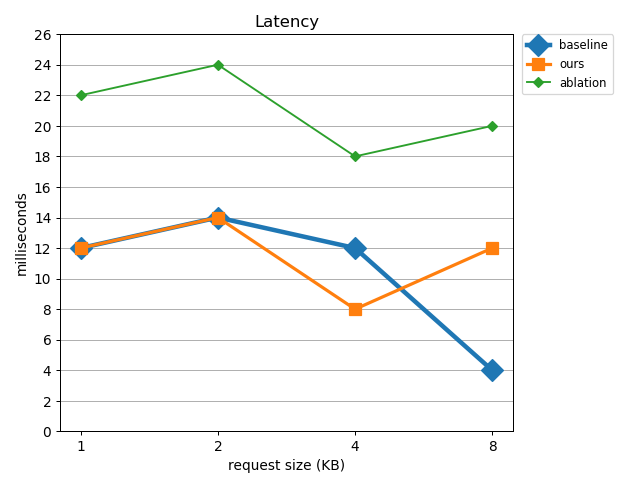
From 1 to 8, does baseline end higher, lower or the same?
lower
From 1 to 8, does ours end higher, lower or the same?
the same
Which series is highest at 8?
ablation
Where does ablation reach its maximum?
2
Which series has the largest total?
ablation
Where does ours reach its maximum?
2
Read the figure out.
Title: Latency
x-axis: request size (KB), ticks 1 2 4 8
y-axis: milliseconds, ticks 0 2 4 6 8 10 12 14 16 18 20 22 24 26
Legend: baseline, ours, ablation
Values:
baseline: 12 14 12 4
ours: 12 14 8 12
ablation: 22 24 18 20
